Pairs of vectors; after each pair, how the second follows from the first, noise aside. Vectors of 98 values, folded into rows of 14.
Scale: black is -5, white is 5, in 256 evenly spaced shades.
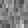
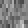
copied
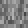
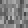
copied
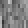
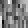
scaled up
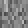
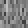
sign-scrambled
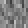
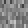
sign-scrambled
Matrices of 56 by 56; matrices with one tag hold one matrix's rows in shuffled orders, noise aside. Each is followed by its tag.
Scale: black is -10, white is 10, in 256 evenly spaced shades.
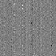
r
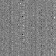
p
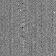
p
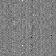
r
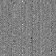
r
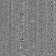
p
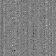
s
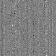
s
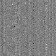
s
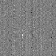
r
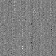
r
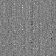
r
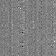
p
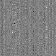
s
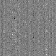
s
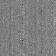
p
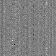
s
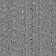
r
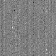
s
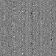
r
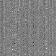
s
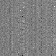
p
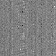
p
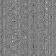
s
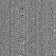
p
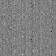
r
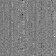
p
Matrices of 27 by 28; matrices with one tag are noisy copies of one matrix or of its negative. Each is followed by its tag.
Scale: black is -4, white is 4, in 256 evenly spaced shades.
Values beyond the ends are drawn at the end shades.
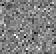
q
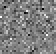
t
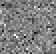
q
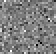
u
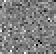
u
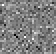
q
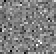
u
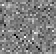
q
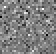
t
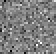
u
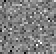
u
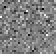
t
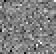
u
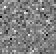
t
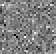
q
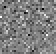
t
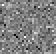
q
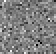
u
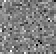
u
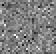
q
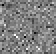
q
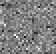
q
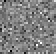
u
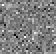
q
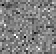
q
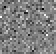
t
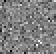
u
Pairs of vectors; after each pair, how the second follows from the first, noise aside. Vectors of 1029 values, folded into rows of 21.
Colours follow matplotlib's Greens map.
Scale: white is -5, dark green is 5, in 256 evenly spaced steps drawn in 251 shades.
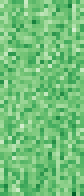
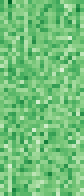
reversed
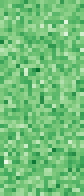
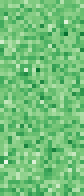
sign-scrambled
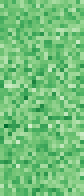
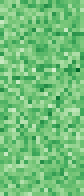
reversed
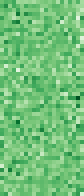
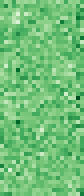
sign-scrambled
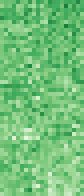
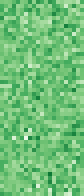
sign-scrambled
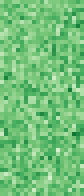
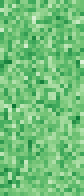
reversed
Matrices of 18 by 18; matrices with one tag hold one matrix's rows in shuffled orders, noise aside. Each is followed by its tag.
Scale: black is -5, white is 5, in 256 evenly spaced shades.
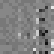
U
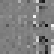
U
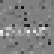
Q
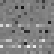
Q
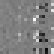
U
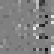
U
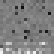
Q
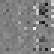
U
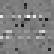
Q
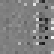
U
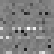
Q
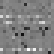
Q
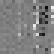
U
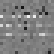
Q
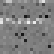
Q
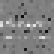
Q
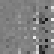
U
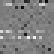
Q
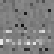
Q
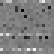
Q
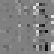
U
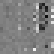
U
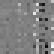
U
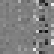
U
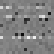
Q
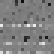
Q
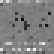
Q
